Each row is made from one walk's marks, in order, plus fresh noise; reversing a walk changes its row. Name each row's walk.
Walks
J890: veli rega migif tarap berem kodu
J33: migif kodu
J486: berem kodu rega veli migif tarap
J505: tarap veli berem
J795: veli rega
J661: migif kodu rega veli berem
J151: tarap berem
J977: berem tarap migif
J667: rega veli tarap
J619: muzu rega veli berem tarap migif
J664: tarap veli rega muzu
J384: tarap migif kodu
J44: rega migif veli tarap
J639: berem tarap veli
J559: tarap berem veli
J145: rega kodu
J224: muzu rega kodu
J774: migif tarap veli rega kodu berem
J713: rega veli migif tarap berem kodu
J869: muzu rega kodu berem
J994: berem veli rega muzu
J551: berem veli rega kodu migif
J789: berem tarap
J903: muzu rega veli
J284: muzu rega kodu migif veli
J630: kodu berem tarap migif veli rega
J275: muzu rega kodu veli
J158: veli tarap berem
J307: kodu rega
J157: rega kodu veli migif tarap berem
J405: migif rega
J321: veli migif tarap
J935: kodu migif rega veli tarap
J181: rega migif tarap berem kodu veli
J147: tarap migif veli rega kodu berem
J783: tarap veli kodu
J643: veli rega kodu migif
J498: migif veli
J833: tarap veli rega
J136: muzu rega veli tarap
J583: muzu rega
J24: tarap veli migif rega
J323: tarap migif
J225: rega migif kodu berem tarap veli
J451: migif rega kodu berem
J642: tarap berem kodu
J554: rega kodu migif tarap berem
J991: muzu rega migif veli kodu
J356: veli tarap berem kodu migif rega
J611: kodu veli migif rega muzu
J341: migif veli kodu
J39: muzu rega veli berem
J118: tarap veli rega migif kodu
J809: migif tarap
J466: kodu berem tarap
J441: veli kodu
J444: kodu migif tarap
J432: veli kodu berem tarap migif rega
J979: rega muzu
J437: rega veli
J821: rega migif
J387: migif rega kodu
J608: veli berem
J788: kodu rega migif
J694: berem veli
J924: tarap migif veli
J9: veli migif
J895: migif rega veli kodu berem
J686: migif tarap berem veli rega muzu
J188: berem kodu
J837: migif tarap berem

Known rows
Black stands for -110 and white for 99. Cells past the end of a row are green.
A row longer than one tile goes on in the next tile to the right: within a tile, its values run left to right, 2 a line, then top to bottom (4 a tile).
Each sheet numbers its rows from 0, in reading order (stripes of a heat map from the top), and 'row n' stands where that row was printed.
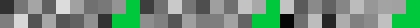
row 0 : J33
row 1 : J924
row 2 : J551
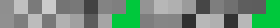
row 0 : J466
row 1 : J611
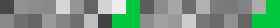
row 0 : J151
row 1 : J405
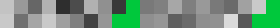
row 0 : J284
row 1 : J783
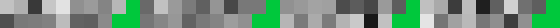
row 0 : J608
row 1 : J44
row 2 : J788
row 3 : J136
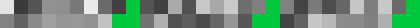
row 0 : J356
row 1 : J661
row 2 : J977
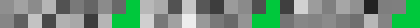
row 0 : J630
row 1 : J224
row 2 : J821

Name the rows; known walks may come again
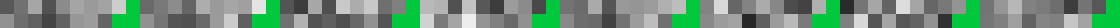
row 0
J24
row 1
J833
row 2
J661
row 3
J224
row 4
J118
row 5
J667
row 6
J33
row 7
J225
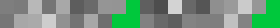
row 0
J387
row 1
J147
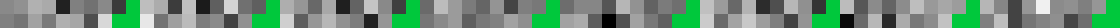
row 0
J935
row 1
J136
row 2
J991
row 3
J44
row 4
J157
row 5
J284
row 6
J551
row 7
J441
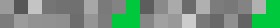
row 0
J895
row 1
J405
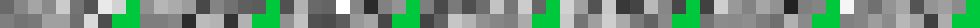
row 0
J642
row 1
J611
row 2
J145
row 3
J977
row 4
J275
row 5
J821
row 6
J643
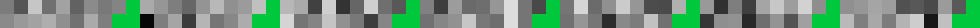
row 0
J451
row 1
J994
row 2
J903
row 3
J774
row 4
J437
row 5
J486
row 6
J788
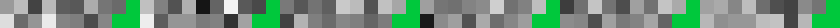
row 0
J583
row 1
J619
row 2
J188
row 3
J694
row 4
J924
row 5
J307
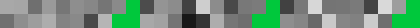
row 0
J321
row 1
J554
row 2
J384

